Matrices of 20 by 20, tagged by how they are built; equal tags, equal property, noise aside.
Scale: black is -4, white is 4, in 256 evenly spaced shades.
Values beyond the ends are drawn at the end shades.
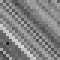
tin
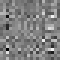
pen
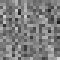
pen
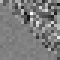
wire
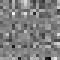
pen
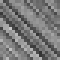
tin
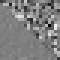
wire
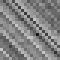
tin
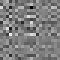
pen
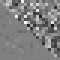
wire
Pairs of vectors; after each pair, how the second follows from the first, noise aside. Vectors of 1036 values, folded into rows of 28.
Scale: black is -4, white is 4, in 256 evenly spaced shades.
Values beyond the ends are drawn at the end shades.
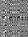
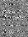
sign-scrambled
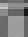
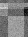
copied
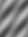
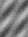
copied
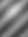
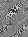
sign-scrambled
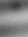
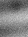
copied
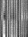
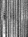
copied
